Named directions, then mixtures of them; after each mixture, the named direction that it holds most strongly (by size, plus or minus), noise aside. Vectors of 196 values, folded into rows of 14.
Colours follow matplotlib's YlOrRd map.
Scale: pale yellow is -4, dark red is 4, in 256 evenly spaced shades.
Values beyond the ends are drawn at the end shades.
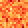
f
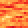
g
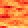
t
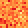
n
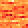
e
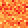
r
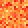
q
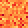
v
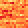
e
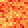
f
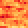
t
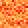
r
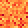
v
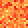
q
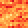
g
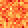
f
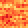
g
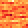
e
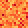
v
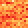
r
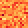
v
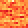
e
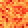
f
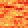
g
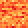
g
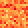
q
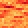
g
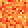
n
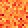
v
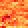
g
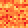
q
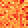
q
